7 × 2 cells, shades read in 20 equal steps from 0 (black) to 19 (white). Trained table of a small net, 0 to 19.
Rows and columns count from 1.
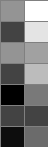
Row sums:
30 22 23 19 9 10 9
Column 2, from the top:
19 17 12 14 9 5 8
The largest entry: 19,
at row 1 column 2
